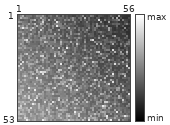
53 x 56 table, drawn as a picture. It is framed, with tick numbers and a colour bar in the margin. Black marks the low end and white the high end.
Ninth with the highest average: bottom left. Slope: up to the bottom left. Ninth with the lowest average: top right. Mirror symmetry: none.
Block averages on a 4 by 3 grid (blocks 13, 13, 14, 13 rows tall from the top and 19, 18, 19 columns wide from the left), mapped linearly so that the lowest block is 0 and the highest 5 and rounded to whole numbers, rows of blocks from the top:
3 1 0
3 2 1
4 3 2
5 4 3
